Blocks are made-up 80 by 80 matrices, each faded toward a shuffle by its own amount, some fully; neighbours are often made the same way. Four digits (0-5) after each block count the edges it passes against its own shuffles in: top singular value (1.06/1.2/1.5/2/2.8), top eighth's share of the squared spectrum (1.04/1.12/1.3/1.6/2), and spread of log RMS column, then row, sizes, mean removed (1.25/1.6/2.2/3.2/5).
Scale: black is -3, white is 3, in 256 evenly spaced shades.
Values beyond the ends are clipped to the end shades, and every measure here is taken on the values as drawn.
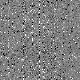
2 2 3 0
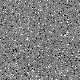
1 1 1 0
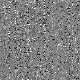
1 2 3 0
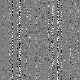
3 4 4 0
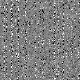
2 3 3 0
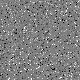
0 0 0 0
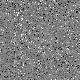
0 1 1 0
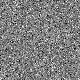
1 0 0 0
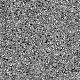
0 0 0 0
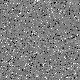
2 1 0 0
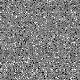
3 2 1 1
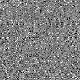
4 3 1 2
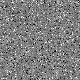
2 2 0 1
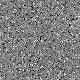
0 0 0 0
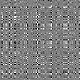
5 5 4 4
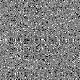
4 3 2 1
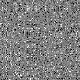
4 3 2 1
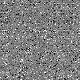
3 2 1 1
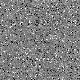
3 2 0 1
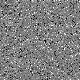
3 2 0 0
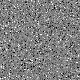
2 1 0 0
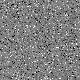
2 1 0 0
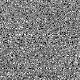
2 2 0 3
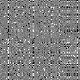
5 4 3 2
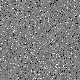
2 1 0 0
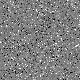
2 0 0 0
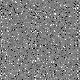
3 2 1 0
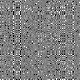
5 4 3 3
